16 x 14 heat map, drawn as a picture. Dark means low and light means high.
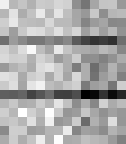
Ninth with the lowest average: middle right. Histogram: skewed, a long tail of low values. Odd lines: rows 5 and 11. Seam: vertical, 60% of the way across, the left part higher.
